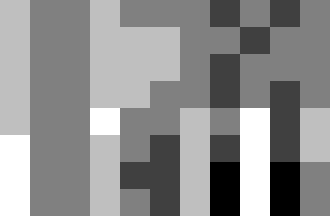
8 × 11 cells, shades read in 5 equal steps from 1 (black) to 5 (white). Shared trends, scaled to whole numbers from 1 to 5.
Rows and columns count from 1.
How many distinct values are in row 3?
3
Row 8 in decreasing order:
5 5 4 4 3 3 3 3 2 1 1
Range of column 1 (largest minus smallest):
1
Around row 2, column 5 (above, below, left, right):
3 4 4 4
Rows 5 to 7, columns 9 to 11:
5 2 4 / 5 2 4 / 5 1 3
